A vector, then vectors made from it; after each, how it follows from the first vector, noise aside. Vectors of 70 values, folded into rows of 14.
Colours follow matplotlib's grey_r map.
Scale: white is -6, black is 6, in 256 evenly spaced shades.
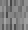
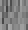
wrapped around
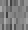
copied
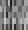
scaled up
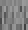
wrapped around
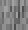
wrapped around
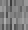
copied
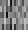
scaled up
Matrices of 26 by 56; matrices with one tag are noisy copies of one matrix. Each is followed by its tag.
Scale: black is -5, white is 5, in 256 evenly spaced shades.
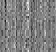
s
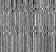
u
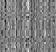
s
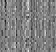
s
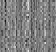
s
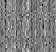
s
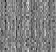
s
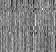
u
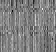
u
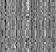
s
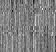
u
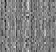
s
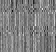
u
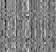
s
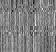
u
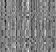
s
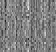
s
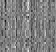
s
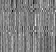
u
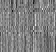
u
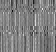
u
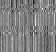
u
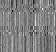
u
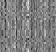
s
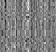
s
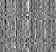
s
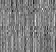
u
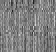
u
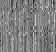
u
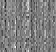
s
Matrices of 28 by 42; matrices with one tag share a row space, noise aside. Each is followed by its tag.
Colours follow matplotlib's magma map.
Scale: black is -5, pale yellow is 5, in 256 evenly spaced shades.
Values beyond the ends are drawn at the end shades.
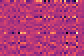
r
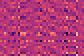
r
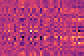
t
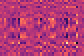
r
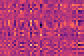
t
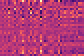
t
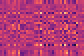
r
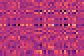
r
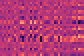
t
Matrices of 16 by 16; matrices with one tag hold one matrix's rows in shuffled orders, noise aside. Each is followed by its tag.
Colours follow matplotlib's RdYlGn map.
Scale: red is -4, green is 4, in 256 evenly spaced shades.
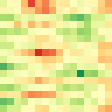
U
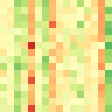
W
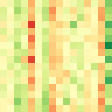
W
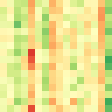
W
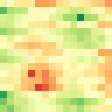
U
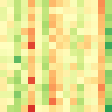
W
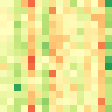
W
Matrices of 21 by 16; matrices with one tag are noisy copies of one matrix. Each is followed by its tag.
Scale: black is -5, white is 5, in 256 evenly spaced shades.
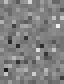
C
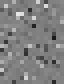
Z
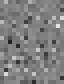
C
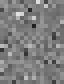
Z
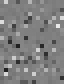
C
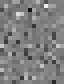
Z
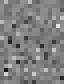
C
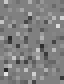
C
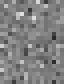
Z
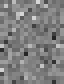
Z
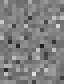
C
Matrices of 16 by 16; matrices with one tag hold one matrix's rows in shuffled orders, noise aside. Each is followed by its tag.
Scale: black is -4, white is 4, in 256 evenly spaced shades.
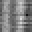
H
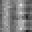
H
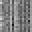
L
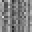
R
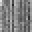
L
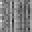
L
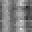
H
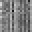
L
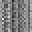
R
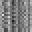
R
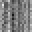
R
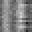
H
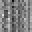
R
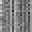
L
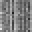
L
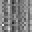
R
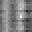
H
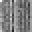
L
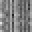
L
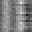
H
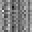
R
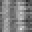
H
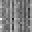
L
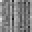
L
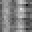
H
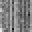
L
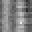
H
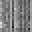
L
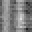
H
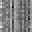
L
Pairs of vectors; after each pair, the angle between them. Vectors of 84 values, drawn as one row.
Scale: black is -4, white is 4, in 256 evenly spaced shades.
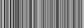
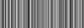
partly opposed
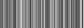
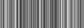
partly opposed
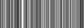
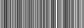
orthogonal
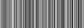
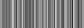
nearly parallel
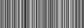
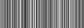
nearly parallel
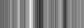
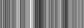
nearly parallel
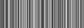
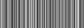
orthogonal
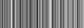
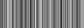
partly aligned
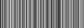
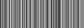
nearly parallel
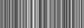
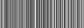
orthogonal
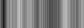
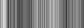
nearly opposite
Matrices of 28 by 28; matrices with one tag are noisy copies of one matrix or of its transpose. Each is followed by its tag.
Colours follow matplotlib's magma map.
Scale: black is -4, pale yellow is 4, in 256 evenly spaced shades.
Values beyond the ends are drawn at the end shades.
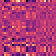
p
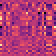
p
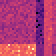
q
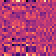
p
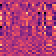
p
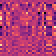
p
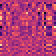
p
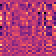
p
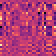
p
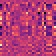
p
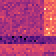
q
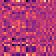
p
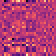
p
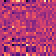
p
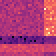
q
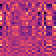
p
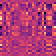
p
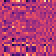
p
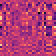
p
